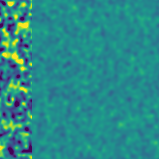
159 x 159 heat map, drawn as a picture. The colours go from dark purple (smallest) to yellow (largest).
A few values lie far out on both sides of the bulk. On average the colour sits 50% of the way up the scale. There is no overall slope. A vertical seam about 20% of the way across splits the table, and the right part is calmer.
